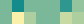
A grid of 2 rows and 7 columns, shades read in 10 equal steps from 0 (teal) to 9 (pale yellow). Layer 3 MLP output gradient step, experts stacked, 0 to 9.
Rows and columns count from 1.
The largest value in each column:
4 9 6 4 4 7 6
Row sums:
22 40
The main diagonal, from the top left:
4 9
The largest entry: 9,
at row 2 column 2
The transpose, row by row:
4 4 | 0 9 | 4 6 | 4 4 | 4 4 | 1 7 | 5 6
